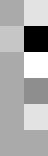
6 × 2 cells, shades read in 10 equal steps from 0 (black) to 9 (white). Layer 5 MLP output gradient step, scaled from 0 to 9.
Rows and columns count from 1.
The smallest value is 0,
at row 2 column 2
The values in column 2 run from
0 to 9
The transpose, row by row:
6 7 6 6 6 6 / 8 0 9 5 8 6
